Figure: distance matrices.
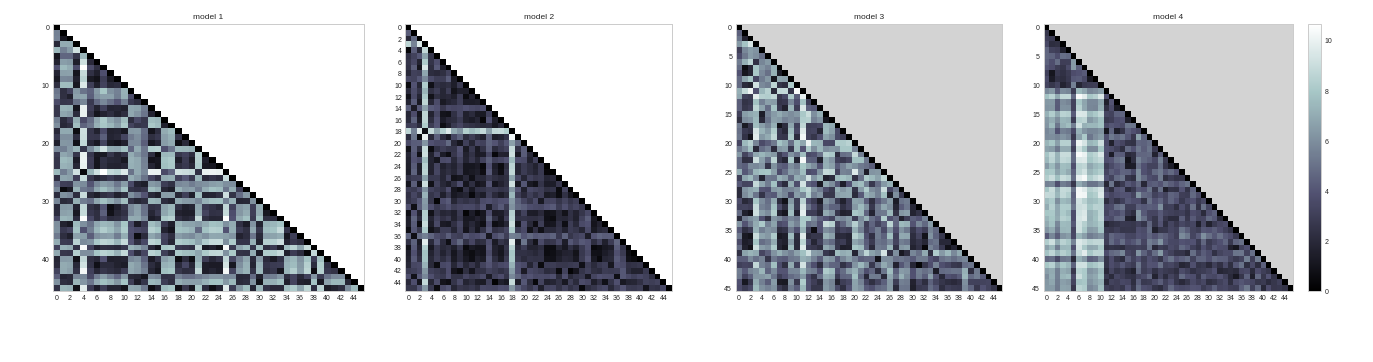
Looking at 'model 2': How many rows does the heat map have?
46
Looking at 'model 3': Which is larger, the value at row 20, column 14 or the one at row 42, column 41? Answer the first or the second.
the first
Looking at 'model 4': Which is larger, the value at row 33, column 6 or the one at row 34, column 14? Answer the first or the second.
the first
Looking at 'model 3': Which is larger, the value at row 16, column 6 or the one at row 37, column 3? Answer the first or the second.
the second
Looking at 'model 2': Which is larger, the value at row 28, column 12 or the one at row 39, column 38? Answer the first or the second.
the first
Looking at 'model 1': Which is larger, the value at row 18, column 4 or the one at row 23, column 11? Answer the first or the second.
the first
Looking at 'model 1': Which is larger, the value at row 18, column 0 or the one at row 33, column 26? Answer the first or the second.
the second
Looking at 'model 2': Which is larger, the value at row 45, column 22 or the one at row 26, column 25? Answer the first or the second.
the first
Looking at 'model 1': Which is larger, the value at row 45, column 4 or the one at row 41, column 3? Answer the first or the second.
the first
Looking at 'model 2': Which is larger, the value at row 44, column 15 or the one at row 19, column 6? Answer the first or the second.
the second
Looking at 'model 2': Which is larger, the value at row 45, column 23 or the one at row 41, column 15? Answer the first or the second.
the second
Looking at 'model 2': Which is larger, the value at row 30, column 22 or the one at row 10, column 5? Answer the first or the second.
the first
